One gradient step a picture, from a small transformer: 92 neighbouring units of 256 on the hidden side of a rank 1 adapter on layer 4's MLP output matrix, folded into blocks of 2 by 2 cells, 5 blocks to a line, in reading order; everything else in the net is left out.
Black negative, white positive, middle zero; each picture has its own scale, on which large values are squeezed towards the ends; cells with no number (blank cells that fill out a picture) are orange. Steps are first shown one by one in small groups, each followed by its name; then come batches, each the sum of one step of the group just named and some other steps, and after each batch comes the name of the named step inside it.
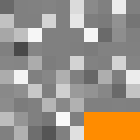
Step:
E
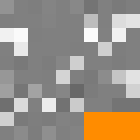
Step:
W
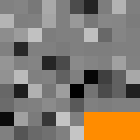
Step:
E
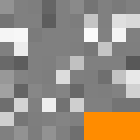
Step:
W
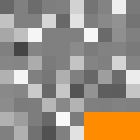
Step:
E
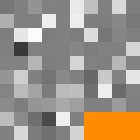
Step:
E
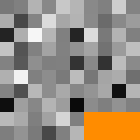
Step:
E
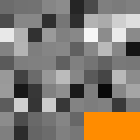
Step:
W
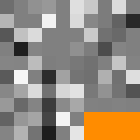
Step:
E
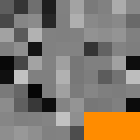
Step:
E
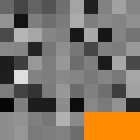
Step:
E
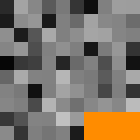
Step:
E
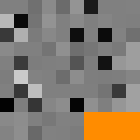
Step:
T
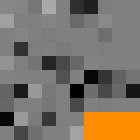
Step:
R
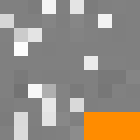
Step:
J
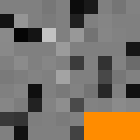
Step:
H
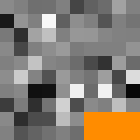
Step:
H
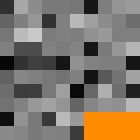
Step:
R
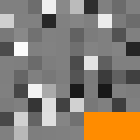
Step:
J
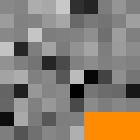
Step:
R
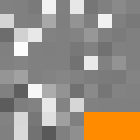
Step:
J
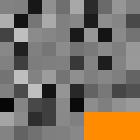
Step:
T
